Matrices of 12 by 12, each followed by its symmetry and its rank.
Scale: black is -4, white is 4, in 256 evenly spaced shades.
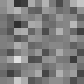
neither, rank two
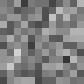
neither, full rank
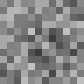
symmetric, full rank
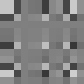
symmetric, rank one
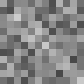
symmetric, full rank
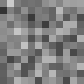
antisymmetric, full rank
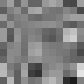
antisymmetric, rank two
